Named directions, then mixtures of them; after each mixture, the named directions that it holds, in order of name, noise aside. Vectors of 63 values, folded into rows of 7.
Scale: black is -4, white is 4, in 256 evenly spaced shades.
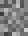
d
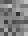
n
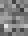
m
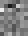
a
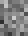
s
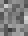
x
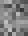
m, n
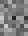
m, s, x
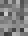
d, m, x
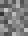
d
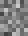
d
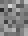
a, n, x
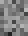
d, m, s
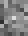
s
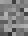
d, m, s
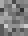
m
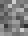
a, m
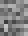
m, n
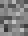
m, n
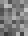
n, s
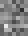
m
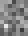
a, m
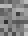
n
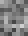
m, s, x
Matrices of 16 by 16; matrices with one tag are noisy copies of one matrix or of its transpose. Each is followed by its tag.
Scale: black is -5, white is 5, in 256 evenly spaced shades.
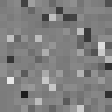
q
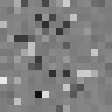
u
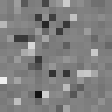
u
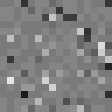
q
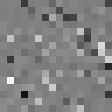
q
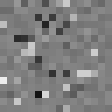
u
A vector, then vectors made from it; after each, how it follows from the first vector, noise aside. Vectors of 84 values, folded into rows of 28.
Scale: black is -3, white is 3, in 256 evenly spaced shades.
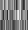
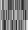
wrapped around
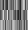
negated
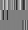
partly zeroed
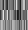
negated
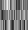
wrapped around
